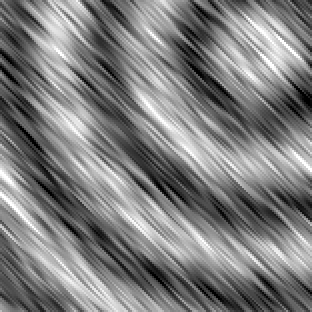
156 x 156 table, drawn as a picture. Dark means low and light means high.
Seam: none. Ninth with the highest average: top right. Odd rows or columns: none. Mirror symmetry: none. Rings: centred on the top right. Average level on the scale: 50%. Slope: none.
